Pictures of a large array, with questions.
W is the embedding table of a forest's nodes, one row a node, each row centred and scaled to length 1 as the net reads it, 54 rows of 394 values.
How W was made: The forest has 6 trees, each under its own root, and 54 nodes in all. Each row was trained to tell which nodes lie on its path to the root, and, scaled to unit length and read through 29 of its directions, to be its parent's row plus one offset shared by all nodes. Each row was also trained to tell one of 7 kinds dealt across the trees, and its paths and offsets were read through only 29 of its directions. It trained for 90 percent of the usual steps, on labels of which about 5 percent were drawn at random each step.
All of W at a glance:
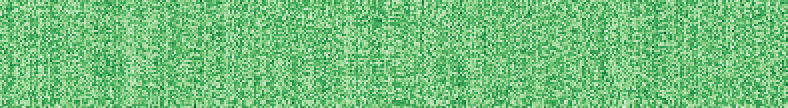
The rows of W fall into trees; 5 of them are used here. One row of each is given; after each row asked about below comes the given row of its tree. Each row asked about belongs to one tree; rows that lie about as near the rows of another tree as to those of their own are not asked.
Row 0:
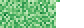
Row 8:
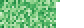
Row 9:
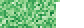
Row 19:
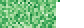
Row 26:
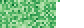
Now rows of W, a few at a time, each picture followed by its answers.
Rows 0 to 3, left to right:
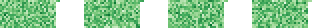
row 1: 0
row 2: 0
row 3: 26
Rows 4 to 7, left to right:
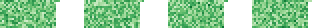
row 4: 26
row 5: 0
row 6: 0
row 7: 8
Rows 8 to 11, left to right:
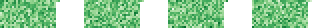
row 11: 9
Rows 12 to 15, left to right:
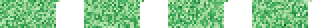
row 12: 9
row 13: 0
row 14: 0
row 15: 8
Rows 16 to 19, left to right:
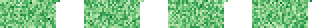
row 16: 0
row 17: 9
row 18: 8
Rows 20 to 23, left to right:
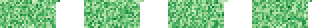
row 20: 0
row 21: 26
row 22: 9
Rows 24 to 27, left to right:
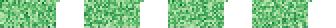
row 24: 8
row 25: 26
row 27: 0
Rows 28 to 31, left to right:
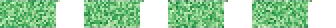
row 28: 9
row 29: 26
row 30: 0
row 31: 8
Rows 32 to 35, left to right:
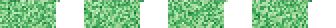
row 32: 19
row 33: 0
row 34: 9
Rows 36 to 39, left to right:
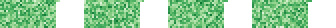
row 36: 9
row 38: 8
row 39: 19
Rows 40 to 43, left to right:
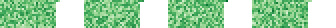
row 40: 26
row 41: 19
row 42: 0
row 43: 8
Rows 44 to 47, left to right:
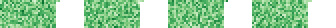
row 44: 8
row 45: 26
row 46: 19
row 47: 9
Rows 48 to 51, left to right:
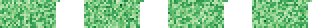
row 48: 19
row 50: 8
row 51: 8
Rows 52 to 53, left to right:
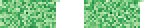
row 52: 8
